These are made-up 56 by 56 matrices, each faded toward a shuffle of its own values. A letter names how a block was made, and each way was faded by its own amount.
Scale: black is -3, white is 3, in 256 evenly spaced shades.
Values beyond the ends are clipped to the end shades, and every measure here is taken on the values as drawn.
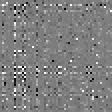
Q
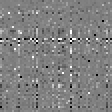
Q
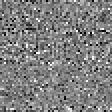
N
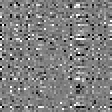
Q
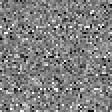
N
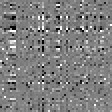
Q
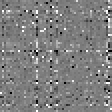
Q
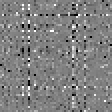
Q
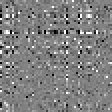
Q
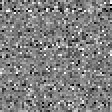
N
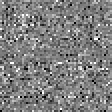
N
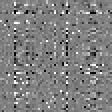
Q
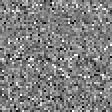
N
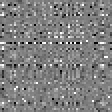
Q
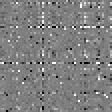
Q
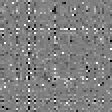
Q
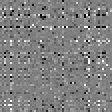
Q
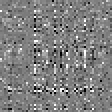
Q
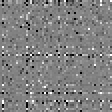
Q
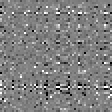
Q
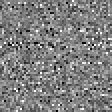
N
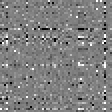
Q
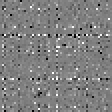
Q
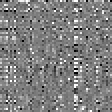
Q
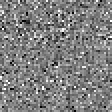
N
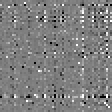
Q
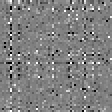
Q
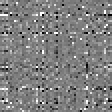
Q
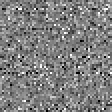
N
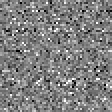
N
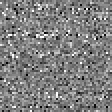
N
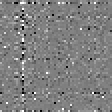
Q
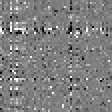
Q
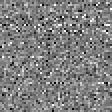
N
